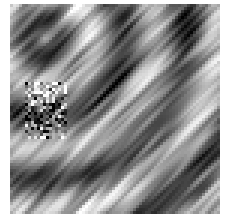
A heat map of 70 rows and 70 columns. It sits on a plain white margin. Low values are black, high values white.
The halves do not mirror each other. Concentric rings centre on the top left. No overall slope runs across the table. Values change most from cell to cell in the middle left. In the middle left lies a patch that is rougher than the rest.
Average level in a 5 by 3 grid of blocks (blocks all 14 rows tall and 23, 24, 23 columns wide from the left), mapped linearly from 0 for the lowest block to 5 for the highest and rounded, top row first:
1 3 1 / 3 2 4 / 0 2 4 / 5 1 2 / 2 5 0
